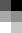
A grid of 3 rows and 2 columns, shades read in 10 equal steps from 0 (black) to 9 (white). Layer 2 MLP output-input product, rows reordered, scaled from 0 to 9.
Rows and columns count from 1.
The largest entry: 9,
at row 3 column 1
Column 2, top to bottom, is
0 5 7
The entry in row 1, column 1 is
3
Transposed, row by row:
3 6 9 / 0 5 7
